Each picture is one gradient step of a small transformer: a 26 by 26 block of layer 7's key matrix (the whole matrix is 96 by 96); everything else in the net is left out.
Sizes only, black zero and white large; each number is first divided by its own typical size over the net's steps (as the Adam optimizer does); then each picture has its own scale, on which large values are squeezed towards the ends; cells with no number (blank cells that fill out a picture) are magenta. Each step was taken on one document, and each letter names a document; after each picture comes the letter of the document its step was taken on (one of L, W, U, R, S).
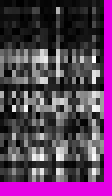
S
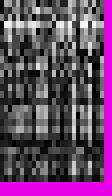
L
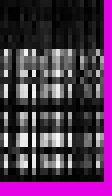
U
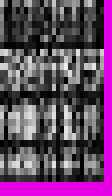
L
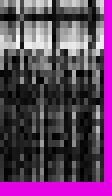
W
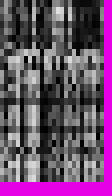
W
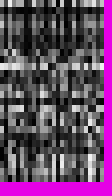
L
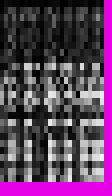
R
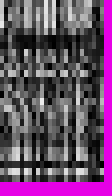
L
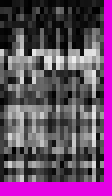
W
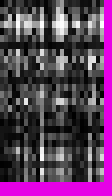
S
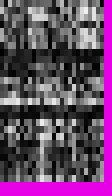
R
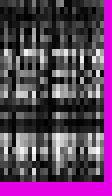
U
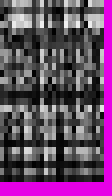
L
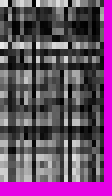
W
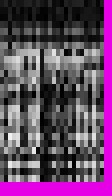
W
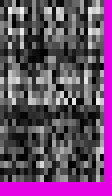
R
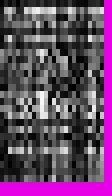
S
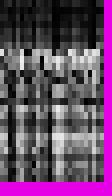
W
